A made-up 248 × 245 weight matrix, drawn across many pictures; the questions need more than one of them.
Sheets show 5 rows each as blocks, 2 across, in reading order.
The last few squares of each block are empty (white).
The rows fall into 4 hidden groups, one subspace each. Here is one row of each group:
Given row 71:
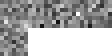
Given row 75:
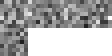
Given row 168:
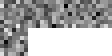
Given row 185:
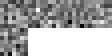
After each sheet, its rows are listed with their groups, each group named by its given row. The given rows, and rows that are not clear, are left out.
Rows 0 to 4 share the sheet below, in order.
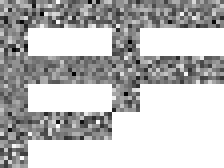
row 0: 71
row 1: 168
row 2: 168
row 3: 71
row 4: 75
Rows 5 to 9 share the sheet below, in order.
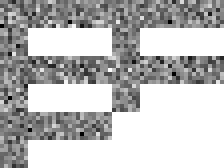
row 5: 185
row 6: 75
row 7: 75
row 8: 75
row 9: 185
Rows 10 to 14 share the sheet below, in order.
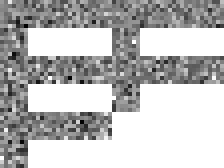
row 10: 185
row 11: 75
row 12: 185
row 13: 71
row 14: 75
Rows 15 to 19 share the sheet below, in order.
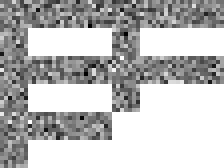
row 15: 71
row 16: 185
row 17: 75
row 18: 75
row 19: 185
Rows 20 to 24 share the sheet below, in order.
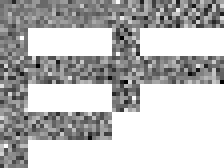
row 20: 185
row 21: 75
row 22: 185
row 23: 185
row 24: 71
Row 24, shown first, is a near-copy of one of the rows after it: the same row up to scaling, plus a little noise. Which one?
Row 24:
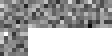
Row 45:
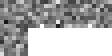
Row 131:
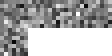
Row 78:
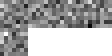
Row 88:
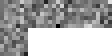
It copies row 78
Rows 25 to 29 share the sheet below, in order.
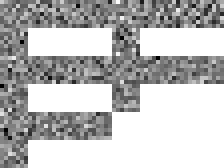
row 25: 75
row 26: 75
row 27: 185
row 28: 71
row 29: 71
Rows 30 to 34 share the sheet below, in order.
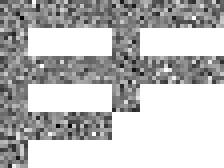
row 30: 185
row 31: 75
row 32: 71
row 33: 185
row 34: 185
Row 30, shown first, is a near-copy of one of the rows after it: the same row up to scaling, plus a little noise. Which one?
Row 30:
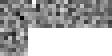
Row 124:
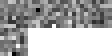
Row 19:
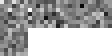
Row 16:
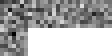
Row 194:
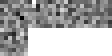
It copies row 194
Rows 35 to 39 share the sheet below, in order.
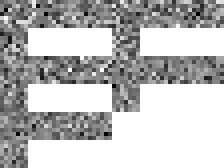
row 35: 71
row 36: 75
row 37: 168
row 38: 185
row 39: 71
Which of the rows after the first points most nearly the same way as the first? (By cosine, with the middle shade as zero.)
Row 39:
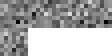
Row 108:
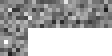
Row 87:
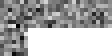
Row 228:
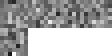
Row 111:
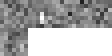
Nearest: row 87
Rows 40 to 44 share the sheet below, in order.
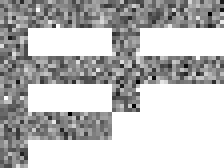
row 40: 185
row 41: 71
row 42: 168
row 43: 168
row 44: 75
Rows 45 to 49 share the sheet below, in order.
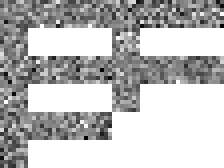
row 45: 71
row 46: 75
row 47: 71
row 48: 75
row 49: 75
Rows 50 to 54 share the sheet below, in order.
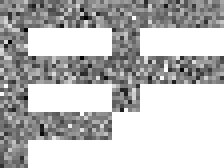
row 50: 75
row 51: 185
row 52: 75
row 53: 185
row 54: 168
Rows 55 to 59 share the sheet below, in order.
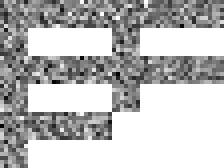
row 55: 168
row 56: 71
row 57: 168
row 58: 71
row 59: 75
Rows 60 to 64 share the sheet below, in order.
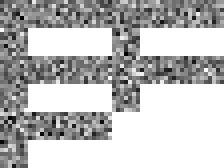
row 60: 185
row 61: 185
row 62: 71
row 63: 185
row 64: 185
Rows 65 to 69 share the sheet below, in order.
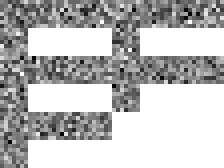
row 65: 75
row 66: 168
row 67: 185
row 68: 185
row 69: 168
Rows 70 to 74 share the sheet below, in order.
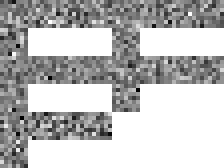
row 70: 185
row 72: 185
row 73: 75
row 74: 71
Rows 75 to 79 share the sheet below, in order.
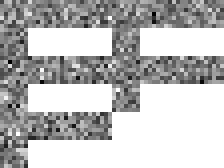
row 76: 168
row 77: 168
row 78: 71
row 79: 75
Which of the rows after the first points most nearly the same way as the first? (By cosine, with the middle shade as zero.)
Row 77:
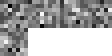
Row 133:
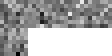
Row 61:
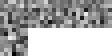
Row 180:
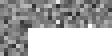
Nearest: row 61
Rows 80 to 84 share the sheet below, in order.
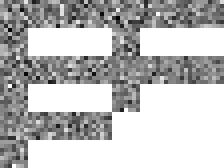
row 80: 168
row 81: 71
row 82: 168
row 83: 185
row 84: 185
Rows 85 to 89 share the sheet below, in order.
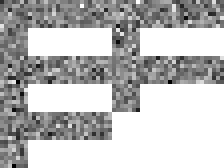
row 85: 185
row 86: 168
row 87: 185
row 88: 71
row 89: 185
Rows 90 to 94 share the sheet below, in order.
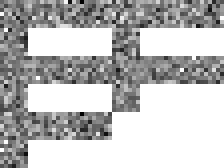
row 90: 75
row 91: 75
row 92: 168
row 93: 168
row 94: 75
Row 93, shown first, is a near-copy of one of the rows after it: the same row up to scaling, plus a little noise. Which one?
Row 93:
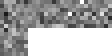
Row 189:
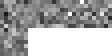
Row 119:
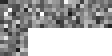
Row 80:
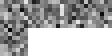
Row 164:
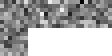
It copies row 189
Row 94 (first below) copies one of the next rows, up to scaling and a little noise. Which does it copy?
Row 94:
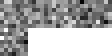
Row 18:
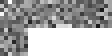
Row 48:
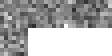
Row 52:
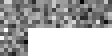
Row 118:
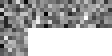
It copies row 52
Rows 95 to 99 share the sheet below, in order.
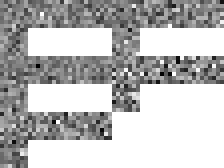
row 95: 168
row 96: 71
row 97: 185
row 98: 75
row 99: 75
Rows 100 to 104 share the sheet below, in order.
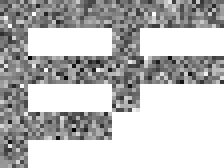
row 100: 71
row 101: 168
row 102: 75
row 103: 71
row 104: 168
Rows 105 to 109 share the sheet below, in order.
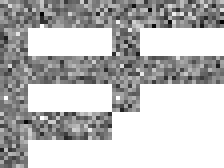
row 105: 168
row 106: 71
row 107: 168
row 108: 168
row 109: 75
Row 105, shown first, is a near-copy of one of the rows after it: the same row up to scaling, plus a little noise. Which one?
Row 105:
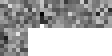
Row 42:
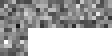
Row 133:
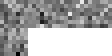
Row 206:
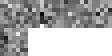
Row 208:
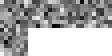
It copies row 206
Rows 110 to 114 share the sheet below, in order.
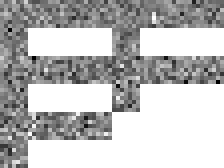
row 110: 168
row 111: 168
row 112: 71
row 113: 168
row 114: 71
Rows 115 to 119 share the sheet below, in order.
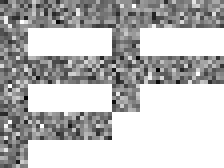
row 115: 71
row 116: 168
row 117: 168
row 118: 75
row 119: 168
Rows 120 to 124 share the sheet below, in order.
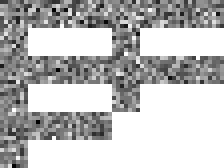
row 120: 71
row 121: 185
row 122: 185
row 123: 168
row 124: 185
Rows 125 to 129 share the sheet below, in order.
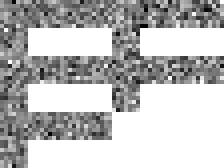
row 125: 168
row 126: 75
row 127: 168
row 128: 71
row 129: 185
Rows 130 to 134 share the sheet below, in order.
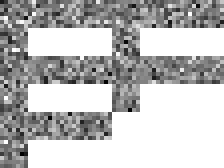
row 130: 71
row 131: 71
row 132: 168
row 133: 168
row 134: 75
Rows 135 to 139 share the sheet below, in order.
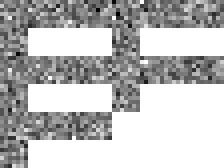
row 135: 75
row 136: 75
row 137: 185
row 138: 75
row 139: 185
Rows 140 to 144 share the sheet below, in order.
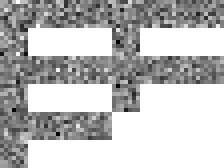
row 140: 71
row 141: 168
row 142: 185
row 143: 185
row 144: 71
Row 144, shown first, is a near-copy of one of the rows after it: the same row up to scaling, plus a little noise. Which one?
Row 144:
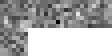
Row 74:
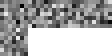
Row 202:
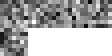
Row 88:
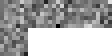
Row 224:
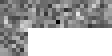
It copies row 224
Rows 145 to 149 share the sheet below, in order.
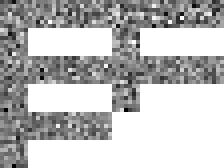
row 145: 185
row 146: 168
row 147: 168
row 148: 185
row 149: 185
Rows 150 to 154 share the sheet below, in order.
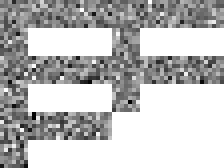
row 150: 75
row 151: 185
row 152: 71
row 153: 71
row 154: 185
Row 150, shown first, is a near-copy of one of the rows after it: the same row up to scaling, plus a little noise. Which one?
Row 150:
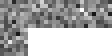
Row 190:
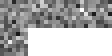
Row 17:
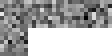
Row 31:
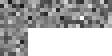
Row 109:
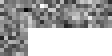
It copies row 190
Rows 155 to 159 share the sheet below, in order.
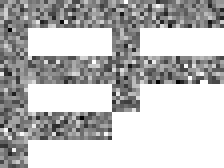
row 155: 168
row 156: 185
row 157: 75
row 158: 75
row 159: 71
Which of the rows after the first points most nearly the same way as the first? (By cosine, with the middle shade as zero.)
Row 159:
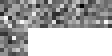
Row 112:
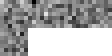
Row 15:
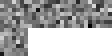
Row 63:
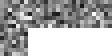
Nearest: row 63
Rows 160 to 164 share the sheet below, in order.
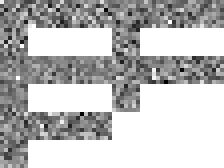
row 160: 75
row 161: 71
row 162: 185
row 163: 168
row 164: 168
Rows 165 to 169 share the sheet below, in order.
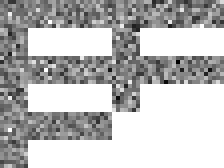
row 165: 185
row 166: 71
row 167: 75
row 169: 75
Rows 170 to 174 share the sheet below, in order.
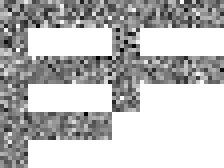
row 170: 168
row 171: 75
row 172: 71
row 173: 75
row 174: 168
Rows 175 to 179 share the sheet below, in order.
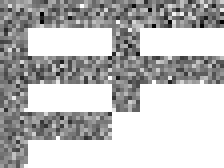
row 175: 168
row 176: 71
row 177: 71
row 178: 71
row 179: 71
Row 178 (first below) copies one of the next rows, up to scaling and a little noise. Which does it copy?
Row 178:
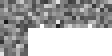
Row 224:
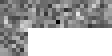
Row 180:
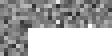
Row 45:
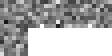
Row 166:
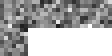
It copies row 45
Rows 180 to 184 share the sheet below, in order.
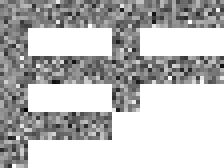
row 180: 71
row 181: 168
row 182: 71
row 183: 71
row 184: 185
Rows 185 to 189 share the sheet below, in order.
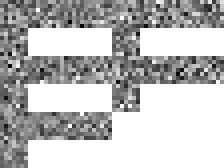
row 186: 75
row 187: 168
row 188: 168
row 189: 168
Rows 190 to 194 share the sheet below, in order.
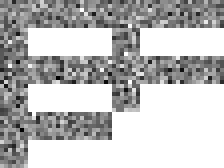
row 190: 75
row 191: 185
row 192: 168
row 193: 185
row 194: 185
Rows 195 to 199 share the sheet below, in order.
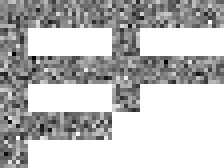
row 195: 185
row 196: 185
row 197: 71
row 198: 75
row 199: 168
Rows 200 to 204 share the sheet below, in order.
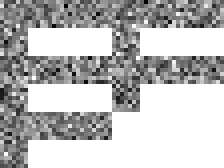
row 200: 168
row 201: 71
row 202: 71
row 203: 168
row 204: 168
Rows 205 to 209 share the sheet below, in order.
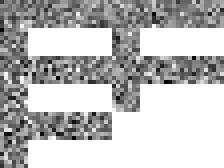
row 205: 71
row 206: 168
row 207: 71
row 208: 168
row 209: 168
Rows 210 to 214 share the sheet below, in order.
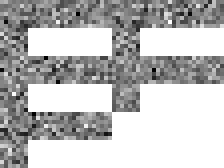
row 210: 71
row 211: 71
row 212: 71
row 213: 168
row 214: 71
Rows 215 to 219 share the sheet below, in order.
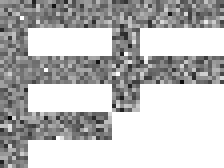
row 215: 185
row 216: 185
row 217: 75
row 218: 71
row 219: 75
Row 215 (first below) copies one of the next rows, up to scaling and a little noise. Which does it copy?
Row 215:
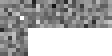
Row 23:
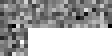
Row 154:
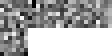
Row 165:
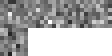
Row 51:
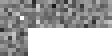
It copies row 51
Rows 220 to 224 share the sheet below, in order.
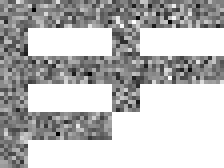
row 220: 71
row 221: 71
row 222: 75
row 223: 71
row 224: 71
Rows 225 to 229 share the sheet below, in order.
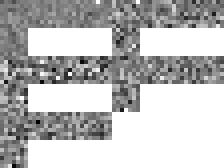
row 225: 185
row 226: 168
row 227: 168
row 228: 185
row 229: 185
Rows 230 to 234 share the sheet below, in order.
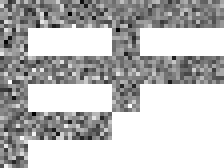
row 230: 168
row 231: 185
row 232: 71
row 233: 168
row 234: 71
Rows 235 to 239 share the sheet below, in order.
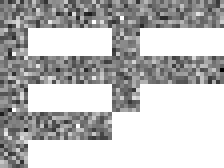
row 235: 185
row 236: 75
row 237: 185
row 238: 75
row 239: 71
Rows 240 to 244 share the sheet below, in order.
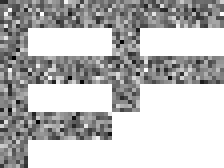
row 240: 168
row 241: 75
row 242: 185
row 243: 71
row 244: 71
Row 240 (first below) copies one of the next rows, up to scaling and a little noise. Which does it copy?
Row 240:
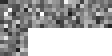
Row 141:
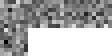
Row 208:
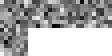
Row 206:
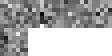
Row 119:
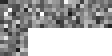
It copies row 119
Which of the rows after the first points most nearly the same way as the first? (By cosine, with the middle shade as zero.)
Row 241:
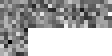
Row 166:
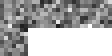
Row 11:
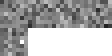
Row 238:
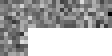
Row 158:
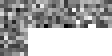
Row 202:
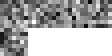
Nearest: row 11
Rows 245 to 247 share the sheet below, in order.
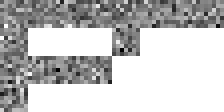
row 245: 75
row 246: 168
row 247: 185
